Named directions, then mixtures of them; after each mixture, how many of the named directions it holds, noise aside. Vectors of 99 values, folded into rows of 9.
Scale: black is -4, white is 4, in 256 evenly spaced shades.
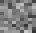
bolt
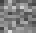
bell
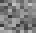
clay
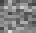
one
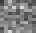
one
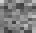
two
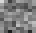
two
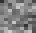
three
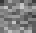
two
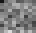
two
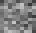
two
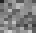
three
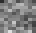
three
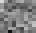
two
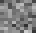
one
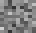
two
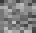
two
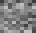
two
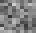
one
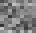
one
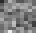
two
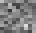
two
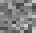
one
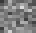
one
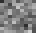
two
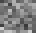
two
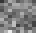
two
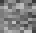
two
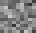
two
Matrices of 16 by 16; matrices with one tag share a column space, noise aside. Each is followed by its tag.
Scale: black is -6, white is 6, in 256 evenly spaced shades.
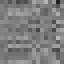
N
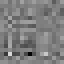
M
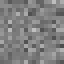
N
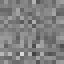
M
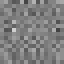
N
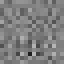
M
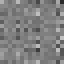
N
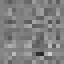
M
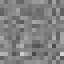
M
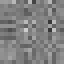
N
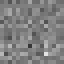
M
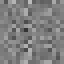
N
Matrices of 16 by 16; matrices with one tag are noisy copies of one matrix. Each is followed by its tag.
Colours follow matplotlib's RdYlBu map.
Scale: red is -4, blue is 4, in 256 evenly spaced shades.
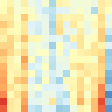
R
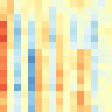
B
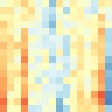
R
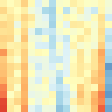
R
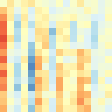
B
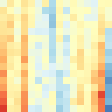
R
